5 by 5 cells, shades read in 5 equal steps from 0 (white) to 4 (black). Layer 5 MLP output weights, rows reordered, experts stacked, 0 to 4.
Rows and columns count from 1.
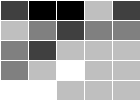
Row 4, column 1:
2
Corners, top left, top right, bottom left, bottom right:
3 3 0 1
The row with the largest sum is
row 1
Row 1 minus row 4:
1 3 4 0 2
